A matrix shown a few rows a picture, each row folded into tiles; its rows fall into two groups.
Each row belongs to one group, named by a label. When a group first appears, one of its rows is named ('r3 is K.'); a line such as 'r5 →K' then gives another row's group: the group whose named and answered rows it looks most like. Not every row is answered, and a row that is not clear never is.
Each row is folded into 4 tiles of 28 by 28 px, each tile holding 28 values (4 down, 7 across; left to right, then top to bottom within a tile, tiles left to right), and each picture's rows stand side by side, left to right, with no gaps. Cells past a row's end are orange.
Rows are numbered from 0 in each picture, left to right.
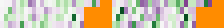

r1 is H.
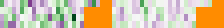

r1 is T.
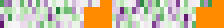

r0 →H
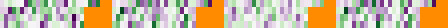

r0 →T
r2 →T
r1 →H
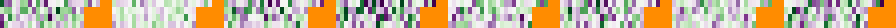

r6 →T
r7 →H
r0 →H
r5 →H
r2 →H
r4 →T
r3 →H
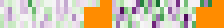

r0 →T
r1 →T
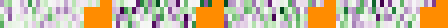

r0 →T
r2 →H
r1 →T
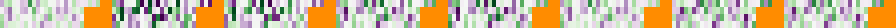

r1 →H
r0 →T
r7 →T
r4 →T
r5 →T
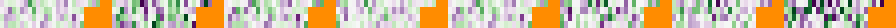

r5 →T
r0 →T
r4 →T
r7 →H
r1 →H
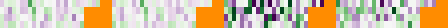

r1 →T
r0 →T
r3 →H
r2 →H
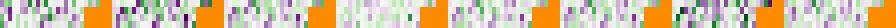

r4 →T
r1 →T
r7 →T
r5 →T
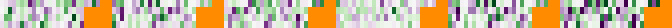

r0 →H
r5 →T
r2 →T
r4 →T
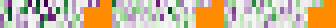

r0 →H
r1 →H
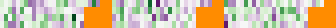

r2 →H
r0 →H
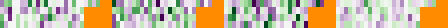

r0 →T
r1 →H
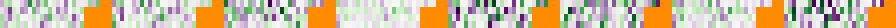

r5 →H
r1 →T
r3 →H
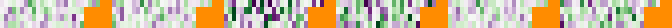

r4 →T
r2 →H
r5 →H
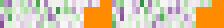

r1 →T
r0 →H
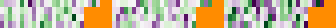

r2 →H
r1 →T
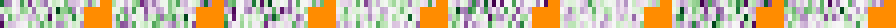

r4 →H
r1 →H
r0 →H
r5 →T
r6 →H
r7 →H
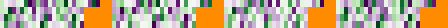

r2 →H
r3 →H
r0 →H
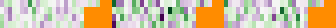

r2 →H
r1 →H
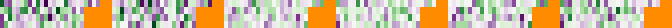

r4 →T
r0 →H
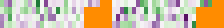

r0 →H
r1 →T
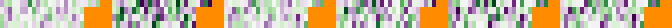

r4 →T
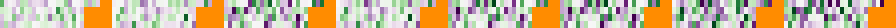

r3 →H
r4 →T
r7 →H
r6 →H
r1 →H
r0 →H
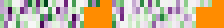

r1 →T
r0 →T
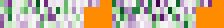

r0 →H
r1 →H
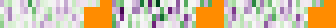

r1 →T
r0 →T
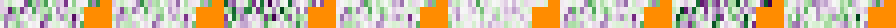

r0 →T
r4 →T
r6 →H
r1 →T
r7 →H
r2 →H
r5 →T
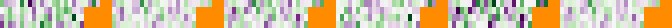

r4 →T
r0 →H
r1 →T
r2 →T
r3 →H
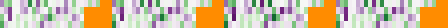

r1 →T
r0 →T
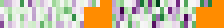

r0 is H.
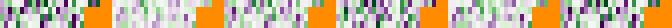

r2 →T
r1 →T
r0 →T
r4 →T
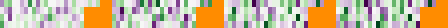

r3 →H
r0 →T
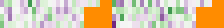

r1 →H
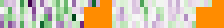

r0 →H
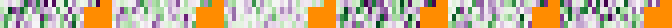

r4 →H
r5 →H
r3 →H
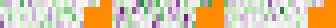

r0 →H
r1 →T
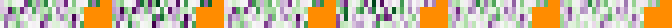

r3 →H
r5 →T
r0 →T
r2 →T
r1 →T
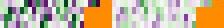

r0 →H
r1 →T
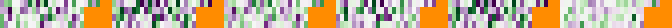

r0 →T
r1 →H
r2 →T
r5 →H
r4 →H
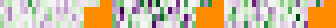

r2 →H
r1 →T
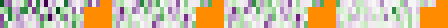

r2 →T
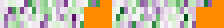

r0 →T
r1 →H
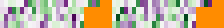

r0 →T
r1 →H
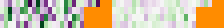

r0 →H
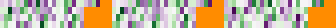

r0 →H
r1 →H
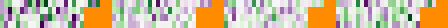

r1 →H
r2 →T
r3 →H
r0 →T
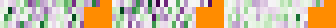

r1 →H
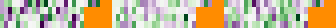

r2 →H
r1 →H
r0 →T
